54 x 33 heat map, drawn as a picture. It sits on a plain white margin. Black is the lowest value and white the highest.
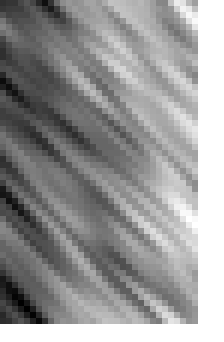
Average level on the scale: 50%. Slope: up to the right. Histogram: bell-shaped. Lone odd cells: none.
